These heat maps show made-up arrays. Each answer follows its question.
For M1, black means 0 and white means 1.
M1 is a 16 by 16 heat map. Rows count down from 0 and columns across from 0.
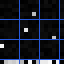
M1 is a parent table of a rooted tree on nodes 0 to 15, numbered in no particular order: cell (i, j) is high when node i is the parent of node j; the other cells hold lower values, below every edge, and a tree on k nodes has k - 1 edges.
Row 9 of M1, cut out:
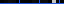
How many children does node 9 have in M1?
1
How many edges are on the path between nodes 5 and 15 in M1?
1
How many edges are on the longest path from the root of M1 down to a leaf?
2
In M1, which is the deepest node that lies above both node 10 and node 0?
15
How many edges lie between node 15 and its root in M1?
0
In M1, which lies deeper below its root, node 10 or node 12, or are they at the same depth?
the same depth
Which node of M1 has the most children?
15
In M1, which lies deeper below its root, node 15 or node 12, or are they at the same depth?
node 12
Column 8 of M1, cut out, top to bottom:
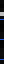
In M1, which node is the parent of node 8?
3
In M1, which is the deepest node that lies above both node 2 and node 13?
15
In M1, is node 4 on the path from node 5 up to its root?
no
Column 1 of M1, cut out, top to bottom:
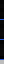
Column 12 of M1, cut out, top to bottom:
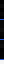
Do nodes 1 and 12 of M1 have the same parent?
yes
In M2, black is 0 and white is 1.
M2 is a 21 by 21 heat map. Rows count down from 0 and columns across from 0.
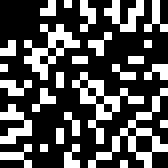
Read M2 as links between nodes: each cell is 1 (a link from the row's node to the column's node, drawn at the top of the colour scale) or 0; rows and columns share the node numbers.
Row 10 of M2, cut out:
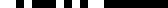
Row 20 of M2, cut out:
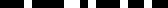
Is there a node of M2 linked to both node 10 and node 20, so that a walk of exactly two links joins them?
yes
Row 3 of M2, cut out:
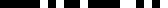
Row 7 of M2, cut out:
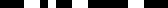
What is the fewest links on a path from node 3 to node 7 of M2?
1
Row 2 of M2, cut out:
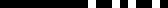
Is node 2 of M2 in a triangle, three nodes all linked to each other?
no
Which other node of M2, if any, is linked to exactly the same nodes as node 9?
node 3
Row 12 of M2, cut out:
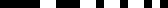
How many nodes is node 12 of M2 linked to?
9
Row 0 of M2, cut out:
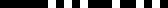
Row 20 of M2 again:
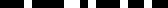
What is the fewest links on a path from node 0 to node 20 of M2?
2
